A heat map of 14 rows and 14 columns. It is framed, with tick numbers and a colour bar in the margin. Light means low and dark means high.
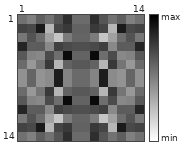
No row or column stands out. On average the colour sits 60% of the way up the scale. There is no overall slope. The centre is the smoothest part. Its left and right halves mirror each other, and so do its top and bottom.
